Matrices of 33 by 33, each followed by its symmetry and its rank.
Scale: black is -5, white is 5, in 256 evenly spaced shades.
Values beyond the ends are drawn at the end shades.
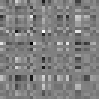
antisymmetric, rank two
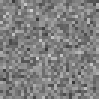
neither, full rank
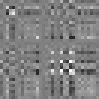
symmetric, rank three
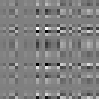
neither, rank one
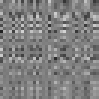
neither, rank two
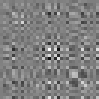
symmetric, rank three
